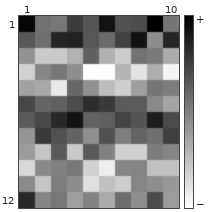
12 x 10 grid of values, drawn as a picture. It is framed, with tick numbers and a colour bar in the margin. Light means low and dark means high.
Odd rows or columns: none. Stripes: horizontal, repeating 2 times. Roughest part: top right. Average level on the scale: 50%.
